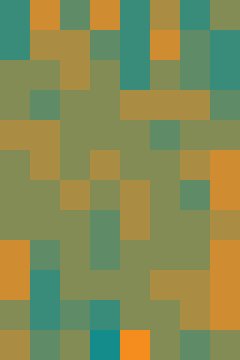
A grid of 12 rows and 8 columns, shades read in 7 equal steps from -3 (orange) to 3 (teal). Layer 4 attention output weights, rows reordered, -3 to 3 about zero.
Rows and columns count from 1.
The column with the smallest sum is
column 8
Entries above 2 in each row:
0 0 0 0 0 0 0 0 0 0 0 1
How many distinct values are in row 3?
4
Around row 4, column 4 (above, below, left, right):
0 0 0 -1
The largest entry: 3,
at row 12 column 4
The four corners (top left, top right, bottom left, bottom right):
2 0 -1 0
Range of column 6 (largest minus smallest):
3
